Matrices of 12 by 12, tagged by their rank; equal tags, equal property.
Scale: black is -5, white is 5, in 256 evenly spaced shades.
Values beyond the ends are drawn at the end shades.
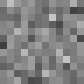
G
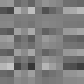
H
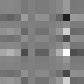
H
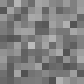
G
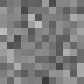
G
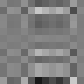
H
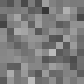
G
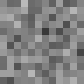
G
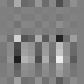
H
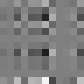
H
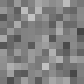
G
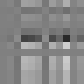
H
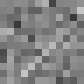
G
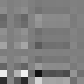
H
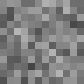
G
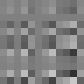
H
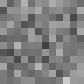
G
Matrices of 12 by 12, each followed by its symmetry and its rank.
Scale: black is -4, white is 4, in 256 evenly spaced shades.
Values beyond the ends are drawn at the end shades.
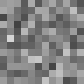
neither, full rank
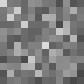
symmetric, full rank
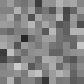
neither, full rank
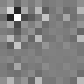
symmetric, rank two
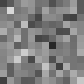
neither, full rank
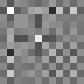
symmetric, rank two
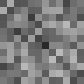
symmetric, full rank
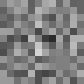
antisymmetric, rank two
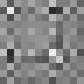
symmetric, rank two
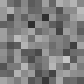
neither, full rank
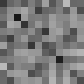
symmetric, full rank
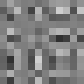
antisymmetric, rank two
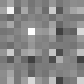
symmetric, rank two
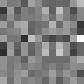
neither, rank two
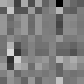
neither, rank two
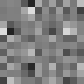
antisymmetric, rank two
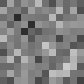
symmetric, full rank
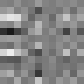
neither, rank two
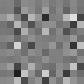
antisymmetric, rank two
